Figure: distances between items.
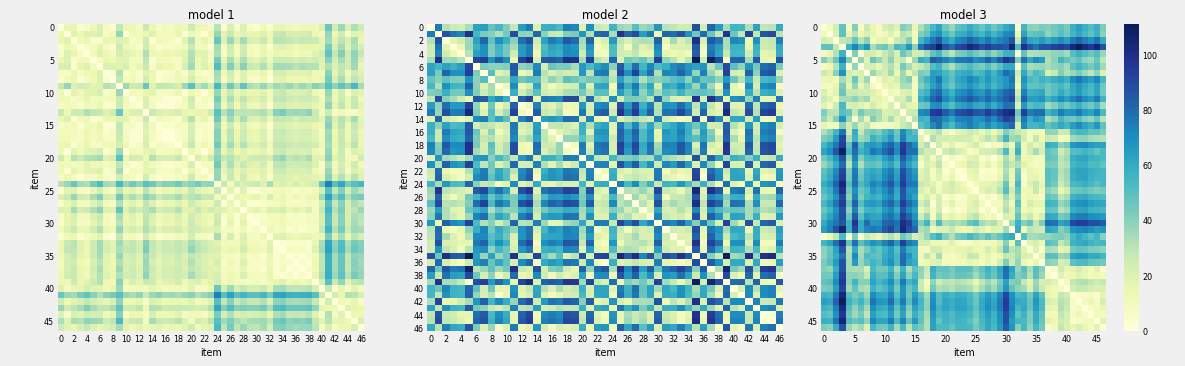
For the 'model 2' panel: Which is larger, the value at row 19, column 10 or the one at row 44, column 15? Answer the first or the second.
the second
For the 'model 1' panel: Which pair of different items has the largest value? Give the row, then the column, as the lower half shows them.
41, 24
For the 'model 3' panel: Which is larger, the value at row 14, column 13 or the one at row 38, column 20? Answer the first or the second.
the second
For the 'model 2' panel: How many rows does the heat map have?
47
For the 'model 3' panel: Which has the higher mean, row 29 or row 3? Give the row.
3
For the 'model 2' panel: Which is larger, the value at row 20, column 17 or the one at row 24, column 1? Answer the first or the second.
the first
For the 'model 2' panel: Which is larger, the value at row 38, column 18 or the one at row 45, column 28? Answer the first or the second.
the second
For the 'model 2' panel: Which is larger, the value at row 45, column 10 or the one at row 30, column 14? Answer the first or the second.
the second
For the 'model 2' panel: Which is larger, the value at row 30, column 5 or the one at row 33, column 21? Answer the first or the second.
the first
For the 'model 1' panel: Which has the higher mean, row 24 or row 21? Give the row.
24
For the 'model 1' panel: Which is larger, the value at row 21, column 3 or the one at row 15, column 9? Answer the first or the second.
the second
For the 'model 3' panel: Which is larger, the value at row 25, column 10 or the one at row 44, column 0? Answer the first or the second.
the first
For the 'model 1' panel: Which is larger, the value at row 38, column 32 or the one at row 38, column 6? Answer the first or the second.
the second
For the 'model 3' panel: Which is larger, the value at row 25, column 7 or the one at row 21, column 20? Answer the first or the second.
the first
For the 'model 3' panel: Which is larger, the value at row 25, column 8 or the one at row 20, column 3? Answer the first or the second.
the second
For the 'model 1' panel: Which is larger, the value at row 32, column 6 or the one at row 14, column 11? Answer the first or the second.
the first
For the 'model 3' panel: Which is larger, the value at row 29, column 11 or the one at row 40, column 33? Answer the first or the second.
the first
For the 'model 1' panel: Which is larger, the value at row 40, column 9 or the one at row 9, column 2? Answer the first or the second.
the first
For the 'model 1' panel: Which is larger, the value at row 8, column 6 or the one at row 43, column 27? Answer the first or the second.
the second
